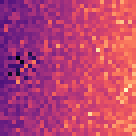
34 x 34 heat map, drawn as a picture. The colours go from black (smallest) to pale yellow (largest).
Overall the values sit about 50% of the way up the scale. No single row or column stands out from its neighbours. An odd patch, rougher than its surroundings, sits in the middle left. The middle left is the roughest part. The grain is fine, like static. Values rise toward the right.
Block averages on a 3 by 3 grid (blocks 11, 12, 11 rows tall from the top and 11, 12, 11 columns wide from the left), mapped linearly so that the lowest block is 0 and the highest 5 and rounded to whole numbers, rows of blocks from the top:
0 2 5 / 0 3 5 / 1 3 5
